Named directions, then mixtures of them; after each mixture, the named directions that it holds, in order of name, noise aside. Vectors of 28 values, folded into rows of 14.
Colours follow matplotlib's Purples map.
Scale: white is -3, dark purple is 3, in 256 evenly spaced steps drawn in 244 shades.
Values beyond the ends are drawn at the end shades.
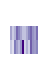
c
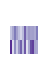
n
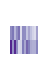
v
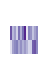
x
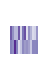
v, x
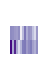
n, v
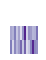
n, x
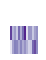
x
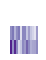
v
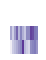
c, v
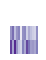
v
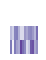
c, n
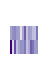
n, v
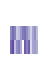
c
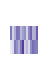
c, x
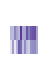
v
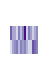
x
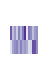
x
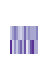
n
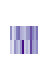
c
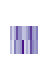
c
